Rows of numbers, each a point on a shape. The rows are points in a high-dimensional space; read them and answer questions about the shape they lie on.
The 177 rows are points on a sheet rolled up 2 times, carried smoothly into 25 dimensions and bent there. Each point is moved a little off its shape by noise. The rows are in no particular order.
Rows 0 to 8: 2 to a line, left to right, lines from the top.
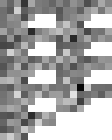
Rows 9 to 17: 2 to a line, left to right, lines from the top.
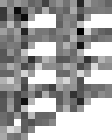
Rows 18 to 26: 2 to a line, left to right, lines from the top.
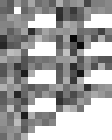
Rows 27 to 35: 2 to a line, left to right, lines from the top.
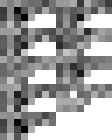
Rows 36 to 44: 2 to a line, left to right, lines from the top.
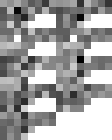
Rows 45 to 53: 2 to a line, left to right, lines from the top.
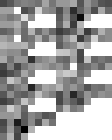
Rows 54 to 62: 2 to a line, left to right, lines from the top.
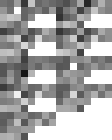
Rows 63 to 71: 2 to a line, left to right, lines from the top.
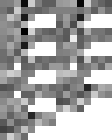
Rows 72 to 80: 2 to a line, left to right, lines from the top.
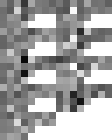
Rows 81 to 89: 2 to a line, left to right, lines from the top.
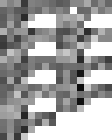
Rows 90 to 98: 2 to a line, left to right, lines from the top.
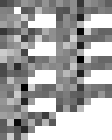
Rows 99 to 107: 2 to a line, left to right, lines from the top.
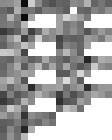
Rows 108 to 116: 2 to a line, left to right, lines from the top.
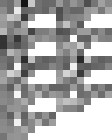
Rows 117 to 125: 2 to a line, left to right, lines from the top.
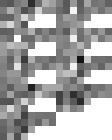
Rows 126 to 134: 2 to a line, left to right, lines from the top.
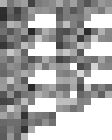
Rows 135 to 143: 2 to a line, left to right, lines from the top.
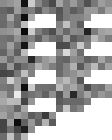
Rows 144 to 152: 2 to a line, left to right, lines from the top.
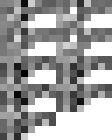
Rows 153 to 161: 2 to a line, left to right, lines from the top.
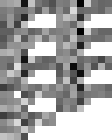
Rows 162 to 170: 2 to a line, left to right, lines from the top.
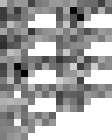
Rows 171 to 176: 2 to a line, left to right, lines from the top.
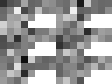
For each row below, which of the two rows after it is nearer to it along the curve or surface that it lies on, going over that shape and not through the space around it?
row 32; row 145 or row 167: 167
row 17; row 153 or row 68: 68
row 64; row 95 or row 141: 95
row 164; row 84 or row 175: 84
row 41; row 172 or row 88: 172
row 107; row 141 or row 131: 131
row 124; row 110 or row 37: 110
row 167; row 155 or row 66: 66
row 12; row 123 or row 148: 148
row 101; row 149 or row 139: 139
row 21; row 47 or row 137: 137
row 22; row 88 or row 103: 103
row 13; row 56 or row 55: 56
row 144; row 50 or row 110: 50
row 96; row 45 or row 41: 41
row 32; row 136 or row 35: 136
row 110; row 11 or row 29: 11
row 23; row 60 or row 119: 119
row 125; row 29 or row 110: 110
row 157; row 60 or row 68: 68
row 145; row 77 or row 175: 175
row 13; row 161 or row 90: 161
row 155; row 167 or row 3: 3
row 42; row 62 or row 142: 142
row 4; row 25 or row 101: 25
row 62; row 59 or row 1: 1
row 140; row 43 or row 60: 43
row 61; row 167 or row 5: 5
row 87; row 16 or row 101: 16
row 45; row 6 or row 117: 117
